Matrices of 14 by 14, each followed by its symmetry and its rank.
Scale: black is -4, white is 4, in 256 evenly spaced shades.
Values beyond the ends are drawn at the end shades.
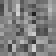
neither, rank three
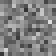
neither, full rank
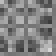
symmetric, rank two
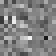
neither, rank three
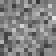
neither, full rank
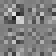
symmetric, rank two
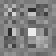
symmetric, rank two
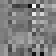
neither, rank three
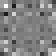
symmetric, rank two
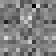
neither, rank three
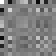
symmetric, rank two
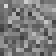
neither, full rank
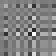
symmetric, rank one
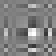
symmetric, rank one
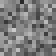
neither, full rank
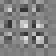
symmetric, rank two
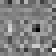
neither, rank three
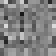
neither, rank three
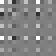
symmetric, rank one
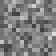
neither, full rank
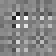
symmetric, rank two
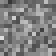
neither, full rank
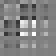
symmetric, rank one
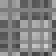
symmetric, rank one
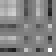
symmetric, rank one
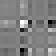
symmetric, rank one
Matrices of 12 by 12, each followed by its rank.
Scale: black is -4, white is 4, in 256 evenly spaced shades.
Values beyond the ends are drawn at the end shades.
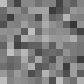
full rank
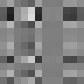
one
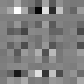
two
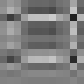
one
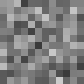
full rank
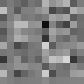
two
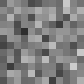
full rank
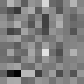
two
